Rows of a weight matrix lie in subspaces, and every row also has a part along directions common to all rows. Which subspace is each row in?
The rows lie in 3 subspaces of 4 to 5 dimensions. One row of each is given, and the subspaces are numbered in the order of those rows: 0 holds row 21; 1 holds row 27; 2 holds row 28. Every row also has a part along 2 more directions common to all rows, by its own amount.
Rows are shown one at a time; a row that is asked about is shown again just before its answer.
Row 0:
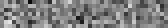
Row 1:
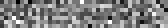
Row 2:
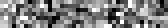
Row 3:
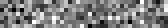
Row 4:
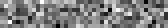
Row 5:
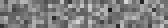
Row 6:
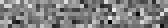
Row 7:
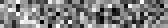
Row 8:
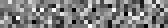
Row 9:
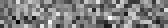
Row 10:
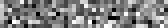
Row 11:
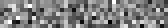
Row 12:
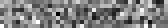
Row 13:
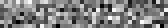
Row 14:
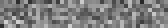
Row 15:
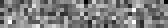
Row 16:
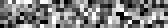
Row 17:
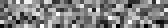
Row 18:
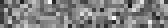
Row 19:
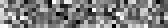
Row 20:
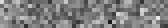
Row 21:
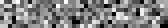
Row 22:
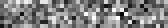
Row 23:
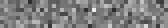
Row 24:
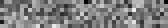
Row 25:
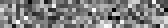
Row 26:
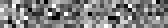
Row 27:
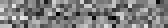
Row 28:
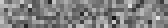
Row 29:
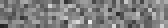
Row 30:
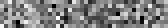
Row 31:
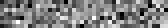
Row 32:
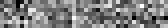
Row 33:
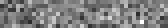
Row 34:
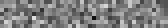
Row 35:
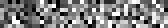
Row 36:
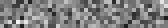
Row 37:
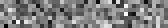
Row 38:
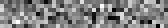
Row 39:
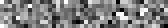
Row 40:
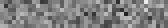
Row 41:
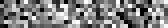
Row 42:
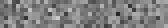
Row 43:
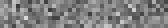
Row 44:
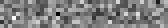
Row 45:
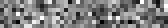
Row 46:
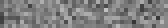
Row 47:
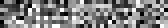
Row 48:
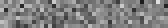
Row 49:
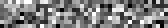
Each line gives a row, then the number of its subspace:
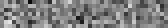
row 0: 2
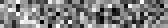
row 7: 1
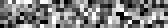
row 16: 0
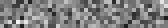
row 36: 0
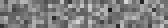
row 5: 2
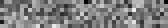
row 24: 2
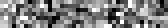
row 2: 1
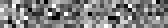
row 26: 1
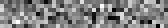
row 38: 0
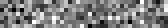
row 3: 1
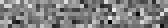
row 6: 0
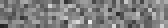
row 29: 2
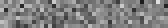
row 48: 1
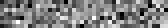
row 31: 1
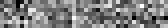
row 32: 0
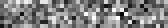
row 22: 0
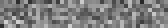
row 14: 2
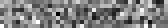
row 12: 1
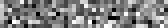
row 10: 2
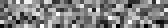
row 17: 0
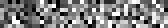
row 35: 1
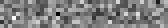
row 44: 1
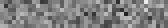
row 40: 0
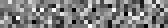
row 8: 1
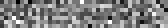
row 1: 2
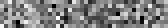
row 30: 1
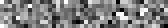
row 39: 0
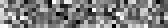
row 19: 2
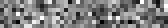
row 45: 1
